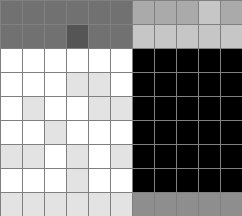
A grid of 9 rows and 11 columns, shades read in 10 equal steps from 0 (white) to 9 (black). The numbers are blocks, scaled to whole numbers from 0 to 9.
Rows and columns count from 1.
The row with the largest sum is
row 7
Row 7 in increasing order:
0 0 1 1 1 1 9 9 9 9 9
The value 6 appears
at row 2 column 4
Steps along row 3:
same same same same same up same same same same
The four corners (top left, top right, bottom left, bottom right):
5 3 1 4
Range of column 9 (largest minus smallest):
7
